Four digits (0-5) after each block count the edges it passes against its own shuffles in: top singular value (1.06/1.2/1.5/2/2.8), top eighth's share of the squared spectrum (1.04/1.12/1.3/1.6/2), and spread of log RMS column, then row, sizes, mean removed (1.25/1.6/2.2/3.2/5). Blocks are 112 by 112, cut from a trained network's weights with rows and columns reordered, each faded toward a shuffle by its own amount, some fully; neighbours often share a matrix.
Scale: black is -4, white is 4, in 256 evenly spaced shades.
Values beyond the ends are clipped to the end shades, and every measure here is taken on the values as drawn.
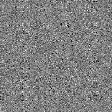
3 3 2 2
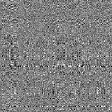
4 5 3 3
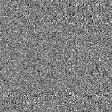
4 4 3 3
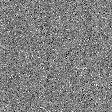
0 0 0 0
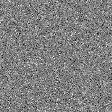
2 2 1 0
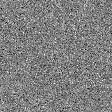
0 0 0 0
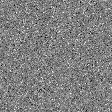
0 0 0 0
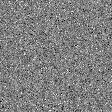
0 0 0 0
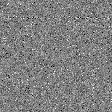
2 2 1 1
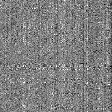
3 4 2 3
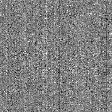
3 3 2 2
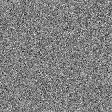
2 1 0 0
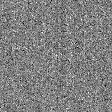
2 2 0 1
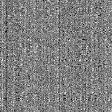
3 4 2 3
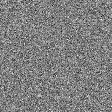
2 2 0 0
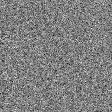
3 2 0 0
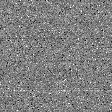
2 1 0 0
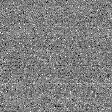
2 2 1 1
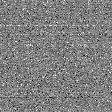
2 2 1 1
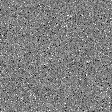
0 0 0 0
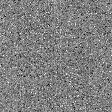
1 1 0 0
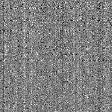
3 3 2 3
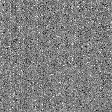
2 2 0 1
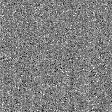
2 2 0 1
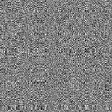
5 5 3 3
